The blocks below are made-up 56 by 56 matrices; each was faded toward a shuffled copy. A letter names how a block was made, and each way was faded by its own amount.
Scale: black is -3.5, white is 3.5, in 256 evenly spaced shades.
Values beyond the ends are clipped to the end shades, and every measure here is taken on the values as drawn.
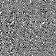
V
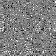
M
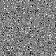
M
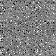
M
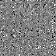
V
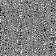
V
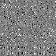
M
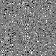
M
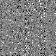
V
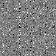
V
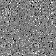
M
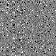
M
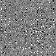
V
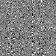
V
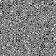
M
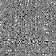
M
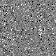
V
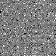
M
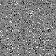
M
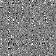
V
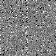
V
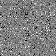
M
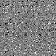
M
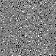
M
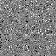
M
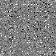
V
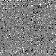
M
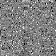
M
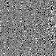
V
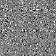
V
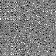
M
